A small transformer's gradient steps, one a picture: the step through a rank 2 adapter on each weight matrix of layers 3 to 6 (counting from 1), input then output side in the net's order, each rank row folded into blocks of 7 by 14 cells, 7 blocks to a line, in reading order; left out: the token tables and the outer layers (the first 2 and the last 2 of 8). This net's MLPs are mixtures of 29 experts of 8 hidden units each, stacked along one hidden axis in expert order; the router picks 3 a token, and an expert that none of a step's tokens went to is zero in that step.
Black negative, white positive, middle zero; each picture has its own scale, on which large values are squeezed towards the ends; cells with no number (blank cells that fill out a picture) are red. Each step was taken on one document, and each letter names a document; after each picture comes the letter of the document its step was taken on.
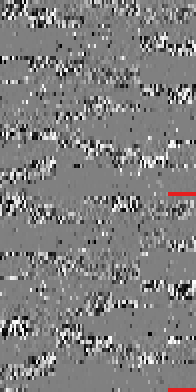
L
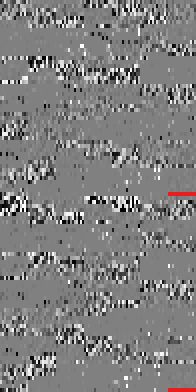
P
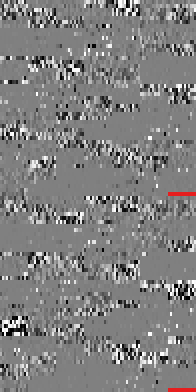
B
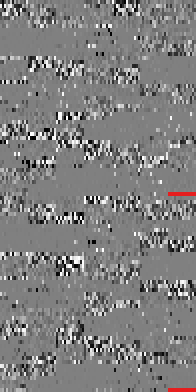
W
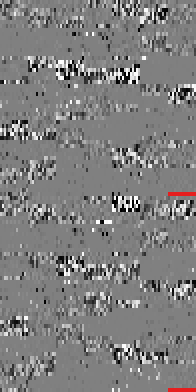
P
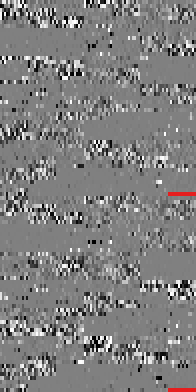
W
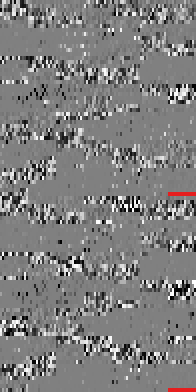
L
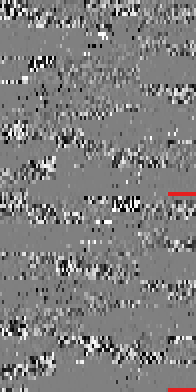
L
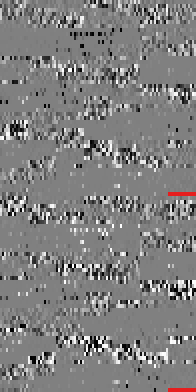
P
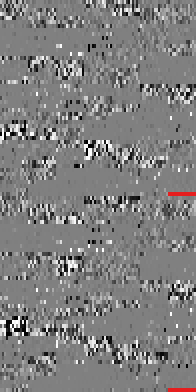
B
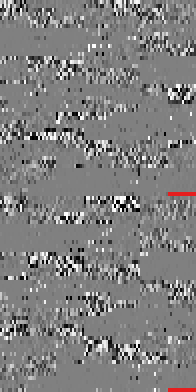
B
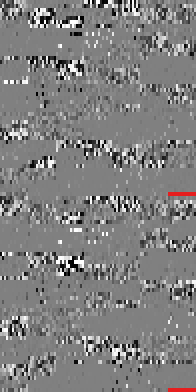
L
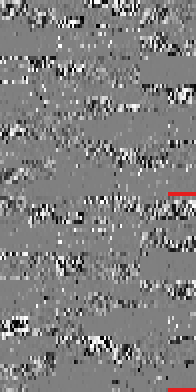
L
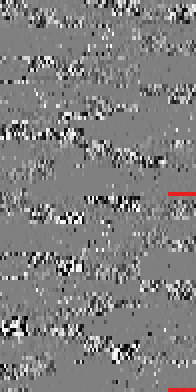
B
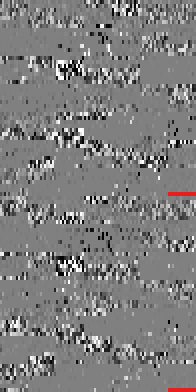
P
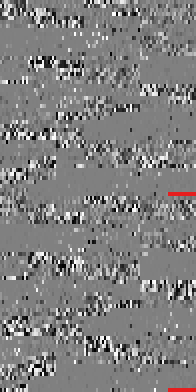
B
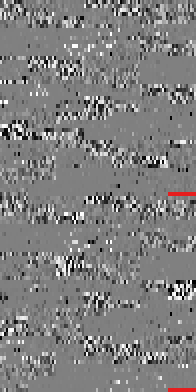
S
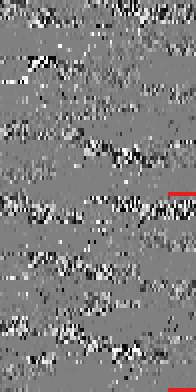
L
